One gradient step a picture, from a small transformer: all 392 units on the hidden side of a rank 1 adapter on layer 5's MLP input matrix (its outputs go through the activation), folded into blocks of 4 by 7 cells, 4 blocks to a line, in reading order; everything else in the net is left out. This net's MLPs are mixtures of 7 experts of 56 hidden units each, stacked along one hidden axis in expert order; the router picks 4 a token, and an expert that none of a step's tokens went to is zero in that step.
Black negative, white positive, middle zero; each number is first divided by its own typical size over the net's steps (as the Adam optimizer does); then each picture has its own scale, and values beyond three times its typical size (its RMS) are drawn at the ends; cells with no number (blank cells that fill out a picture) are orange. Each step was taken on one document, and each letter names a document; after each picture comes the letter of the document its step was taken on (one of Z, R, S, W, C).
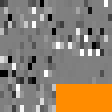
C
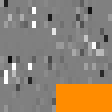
C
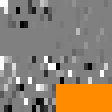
C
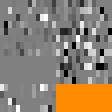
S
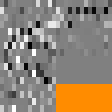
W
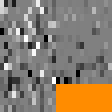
W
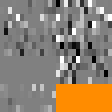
S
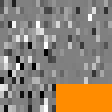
W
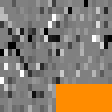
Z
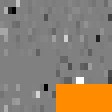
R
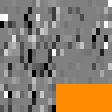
Z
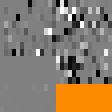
S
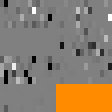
C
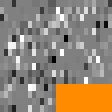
W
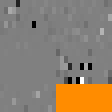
R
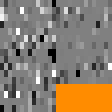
W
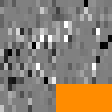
W
